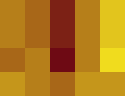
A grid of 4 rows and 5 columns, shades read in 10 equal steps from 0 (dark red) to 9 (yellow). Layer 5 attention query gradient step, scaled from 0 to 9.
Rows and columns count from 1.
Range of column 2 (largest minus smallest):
1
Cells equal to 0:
1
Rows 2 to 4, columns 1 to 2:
5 4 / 4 5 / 6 5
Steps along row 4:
down down up same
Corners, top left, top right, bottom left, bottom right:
5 8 6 6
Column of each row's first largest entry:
5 5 5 1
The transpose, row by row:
5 5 4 6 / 4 4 5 5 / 1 1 0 4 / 5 5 5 6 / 8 8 9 6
